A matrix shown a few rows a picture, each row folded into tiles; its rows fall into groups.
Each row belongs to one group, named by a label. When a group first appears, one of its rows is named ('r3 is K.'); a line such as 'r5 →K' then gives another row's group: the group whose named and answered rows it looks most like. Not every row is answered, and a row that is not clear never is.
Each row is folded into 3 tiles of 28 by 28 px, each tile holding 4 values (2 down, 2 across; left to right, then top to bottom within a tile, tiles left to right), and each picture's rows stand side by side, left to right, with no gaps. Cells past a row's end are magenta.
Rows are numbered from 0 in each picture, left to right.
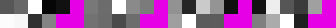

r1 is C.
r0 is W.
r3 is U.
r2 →W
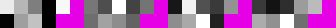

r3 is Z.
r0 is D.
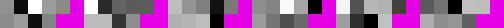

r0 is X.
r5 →Z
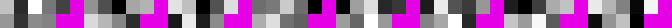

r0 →C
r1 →Z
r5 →U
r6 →Z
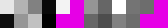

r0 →D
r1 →C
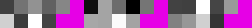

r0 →U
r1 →U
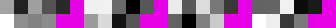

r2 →C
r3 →W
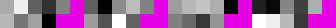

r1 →Z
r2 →C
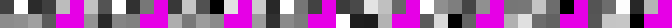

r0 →U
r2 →U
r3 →C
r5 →D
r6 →W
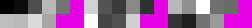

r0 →Z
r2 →C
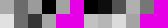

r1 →Z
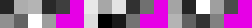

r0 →U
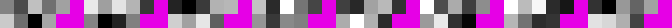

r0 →X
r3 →C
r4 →W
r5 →D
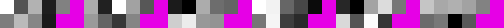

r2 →W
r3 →D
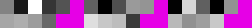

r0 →W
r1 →Z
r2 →U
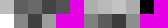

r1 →C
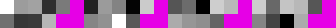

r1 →U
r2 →Z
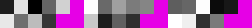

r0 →U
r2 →W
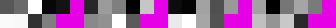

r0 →W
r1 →U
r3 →Z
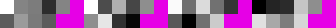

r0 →D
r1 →D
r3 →Z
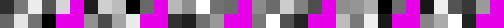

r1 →U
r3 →W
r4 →U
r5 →U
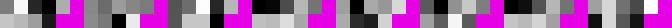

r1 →X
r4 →X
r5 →Z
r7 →D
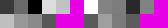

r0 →Z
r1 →D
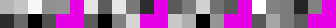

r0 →C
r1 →C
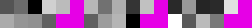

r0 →Z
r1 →D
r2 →U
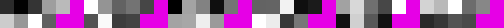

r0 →Z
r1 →D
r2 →U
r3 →W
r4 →D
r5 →C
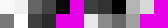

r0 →D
